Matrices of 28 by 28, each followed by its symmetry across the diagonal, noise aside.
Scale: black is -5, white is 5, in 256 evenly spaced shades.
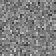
antisymmetric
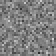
antisymmetric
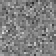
antisymmetric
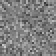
antisymmetric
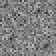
symmetric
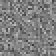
antisymmetric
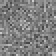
symmetric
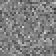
neither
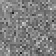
symmetric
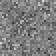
symmetric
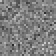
symmetric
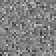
neither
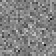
symmetric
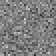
neither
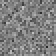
symmetric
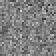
neither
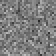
neither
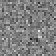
antisymmetric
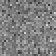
neither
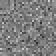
symmetric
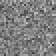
neither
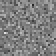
antisymmetric
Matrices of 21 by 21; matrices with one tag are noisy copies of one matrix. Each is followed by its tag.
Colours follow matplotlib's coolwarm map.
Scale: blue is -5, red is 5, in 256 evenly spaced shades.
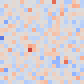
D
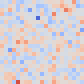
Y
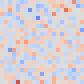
Y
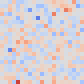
Y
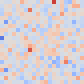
D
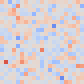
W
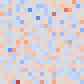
Y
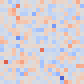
W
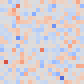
W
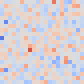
D
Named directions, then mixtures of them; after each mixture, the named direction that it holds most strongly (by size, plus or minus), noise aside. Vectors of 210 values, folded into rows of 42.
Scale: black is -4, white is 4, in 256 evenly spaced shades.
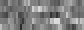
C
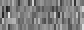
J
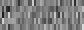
J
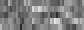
C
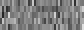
J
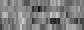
C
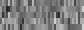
J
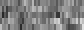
C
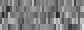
J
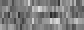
C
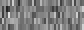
J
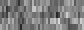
C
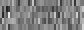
J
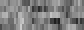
C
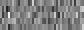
J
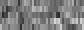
C
